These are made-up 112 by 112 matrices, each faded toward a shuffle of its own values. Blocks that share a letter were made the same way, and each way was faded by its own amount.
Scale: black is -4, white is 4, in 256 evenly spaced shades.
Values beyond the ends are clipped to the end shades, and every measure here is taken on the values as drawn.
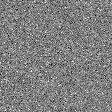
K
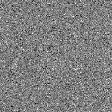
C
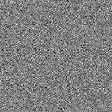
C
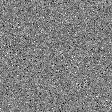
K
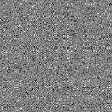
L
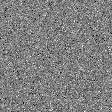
K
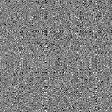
L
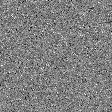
K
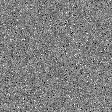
K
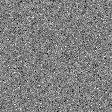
K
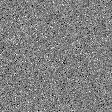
K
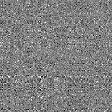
L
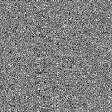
C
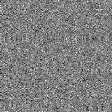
C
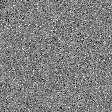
K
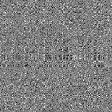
L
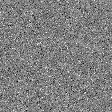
K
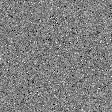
K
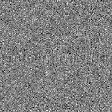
C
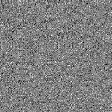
C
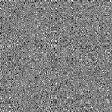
L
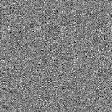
C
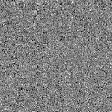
C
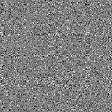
L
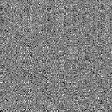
L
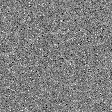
K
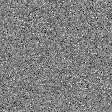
K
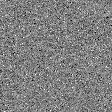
K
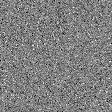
K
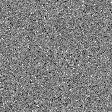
K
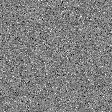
K
